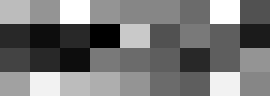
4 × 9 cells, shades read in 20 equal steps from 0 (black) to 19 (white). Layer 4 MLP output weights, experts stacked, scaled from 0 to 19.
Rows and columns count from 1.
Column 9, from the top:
6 2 11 10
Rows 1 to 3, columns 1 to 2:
14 11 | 3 1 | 5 3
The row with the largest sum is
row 4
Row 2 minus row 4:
-9 -17 -11 -13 4 -2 2 -11 -8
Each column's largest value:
14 18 19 13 15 10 9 19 11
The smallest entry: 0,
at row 2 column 4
